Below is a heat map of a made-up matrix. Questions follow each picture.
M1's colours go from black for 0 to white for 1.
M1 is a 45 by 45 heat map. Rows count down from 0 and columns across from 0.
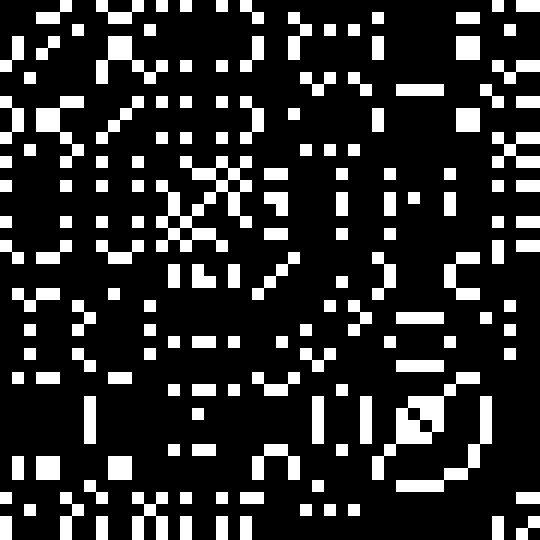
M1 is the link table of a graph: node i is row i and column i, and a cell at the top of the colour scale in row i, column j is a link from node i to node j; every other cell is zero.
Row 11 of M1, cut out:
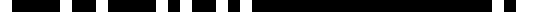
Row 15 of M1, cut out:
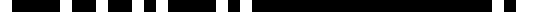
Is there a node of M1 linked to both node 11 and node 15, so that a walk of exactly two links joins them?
yes
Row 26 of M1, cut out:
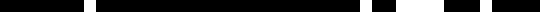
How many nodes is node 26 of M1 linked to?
7
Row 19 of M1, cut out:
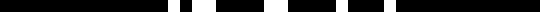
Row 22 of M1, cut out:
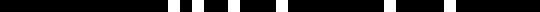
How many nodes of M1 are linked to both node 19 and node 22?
4
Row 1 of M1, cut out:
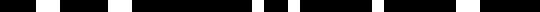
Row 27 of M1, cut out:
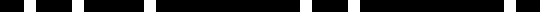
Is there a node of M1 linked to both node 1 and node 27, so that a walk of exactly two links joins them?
no
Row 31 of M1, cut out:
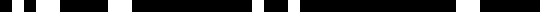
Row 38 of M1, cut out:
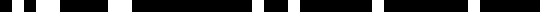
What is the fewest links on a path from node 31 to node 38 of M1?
1
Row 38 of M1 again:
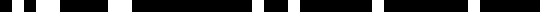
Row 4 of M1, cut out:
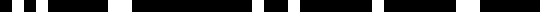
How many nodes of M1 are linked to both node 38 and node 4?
8
